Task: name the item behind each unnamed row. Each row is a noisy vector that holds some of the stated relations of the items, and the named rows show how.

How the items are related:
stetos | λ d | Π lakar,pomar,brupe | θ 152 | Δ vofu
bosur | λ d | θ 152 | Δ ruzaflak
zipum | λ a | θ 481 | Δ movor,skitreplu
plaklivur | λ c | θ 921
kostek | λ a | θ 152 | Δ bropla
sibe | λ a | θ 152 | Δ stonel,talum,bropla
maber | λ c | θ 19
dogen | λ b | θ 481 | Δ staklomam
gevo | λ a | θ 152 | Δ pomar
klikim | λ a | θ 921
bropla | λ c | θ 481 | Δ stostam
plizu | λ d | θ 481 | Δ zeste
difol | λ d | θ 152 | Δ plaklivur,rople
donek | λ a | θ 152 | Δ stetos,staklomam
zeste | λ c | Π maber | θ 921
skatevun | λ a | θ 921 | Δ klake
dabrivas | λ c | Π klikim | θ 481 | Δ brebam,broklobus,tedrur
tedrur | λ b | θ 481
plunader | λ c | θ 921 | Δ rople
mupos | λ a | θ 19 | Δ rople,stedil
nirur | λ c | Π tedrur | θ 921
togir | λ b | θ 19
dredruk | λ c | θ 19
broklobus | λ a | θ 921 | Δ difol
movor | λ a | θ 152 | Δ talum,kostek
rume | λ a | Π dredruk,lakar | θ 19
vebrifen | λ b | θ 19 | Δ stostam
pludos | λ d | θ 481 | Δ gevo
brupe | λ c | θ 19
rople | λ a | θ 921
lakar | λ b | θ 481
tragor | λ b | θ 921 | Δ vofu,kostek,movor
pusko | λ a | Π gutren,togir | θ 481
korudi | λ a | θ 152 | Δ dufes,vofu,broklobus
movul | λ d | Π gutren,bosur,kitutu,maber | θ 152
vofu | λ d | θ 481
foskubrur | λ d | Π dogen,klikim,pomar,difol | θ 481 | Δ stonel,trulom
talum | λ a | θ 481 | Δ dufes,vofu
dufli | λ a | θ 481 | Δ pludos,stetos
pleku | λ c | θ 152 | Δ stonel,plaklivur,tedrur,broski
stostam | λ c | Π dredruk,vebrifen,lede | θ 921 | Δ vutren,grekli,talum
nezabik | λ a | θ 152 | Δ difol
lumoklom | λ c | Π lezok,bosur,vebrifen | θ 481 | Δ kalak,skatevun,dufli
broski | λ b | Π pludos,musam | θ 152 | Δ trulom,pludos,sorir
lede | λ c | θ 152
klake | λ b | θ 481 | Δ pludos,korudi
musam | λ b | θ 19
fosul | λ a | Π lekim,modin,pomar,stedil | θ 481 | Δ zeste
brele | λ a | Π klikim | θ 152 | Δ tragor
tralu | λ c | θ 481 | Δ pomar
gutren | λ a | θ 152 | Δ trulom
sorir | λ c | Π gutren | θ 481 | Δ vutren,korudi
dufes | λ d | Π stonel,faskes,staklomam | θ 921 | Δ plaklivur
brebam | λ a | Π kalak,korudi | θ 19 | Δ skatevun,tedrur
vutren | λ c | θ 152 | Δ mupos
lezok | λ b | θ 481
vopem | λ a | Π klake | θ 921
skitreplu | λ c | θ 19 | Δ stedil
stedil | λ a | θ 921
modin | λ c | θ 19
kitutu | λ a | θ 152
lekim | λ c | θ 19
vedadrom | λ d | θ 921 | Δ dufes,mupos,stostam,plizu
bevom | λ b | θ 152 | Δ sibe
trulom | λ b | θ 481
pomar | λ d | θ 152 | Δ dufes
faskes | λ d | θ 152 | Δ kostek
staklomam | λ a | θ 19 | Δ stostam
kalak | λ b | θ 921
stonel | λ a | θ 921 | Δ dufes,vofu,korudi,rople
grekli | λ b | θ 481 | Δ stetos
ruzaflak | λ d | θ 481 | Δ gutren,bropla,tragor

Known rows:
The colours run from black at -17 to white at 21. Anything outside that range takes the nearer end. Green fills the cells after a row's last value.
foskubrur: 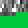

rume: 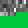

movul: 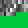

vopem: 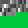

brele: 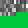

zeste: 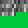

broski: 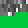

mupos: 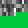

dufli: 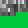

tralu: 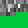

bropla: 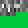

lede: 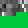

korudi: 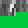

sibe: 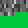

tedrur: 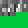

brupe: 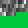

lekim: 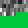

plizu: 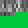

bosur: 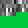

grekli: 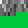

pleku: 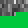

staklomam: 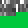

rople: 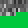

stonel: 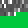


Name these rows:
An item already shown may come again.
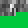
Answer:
korudi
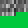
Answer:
zeste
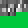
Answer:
tedrur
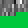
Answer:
lezok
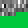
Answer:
lumoklom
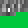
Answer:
zipum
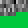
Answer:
lakar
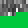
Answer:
broski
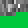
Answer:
tralu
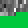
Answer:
rume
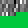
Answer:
vebrifen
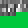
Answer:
tedrur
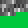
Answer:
skatevun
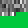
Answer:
maber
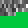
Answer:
faskes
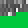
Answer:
broski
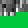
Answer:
musam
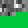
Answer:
skitreplu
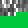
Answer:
dufes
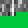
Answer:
pusko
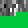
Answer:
brebam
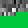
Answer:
stedil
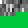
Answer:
pomar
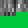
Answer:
trulom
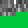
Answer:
nirur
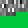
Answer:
dabrivas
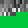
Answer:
klikim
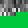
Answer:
klikim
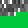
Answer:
stonel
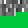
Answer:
difol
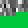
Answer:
pludos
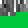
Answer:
stetos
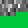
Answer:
tralu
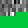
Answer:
togir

